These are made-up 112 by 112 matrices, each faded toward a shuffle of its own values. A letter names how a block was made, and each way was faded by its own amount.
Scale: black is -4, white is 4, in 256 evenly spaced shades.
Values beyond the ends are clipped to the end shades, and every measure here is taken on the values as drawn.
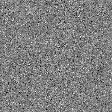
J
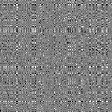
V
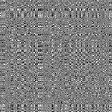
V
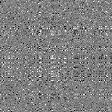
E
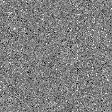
J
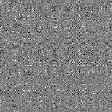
E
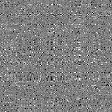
E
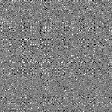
E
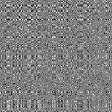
V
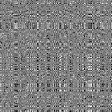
V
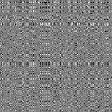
V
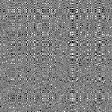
V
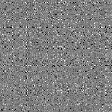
E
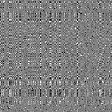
V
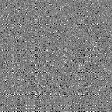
E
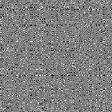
E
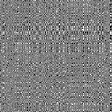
V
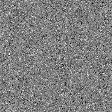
J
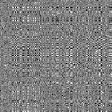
V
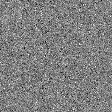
J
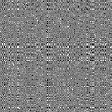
V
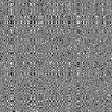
V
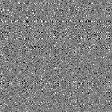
E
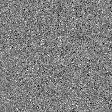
J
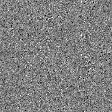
J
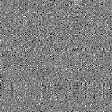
E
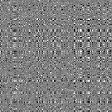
V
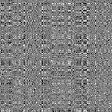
V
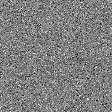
J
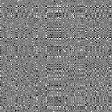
V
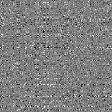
E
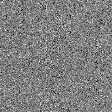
J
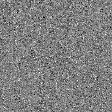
J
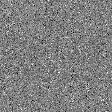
J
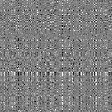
V
